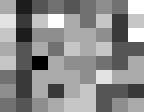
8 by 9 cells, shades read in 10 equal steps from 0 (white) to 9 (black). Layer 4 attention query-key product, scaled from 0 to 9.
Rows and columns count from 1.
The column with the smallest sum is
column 9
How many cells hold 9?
1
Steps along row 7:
up down up down down up same up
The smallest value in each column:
1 6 2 0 2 2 1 3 0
